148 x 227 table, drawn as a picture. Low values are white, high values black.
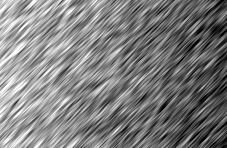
Average level on the scale: 50%. Odd rows or columns: none. Slope: up to the right. Grain: diagonal, up to the right. Histogram: bell-shaped.
